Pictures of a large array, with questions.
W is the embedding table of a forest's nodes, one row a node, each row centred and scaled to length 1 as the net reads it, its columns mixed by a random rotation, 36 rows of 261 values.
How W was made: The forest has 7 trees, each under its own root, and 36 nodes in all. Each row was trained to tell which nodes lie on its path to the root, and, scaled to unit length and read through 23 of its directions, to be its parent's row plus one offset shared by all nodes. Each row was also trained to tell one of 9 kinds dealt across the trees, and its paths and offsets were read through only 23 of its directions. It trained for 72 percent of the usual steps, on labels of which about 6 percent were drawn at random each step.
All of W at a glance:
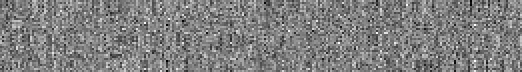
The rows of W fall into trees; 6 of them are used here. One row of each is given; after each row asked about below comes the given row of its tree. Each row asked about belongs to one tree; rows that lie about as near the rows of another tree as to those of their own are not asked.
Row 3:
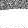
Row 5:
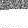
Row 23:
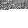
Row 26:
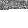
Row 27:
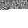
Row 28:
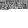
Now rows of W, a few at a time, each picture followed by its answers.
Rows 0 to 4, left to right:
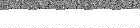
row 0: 26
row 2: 26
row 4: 5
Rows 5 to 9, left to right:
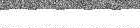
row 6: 26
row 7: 26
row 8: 28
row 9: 5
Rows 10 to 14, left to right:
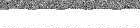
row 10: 23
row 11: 26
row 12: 23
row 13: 26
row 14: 3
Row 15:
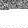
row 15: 28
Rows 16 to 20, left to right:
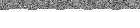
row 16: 3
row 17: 5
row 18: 27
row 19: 27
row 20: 27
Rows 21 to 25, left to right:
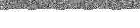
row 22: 27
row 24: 23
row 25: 5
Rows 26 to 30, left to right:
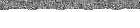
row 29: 5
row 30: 23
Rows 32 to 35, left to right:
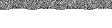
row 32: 3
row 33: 27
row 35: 23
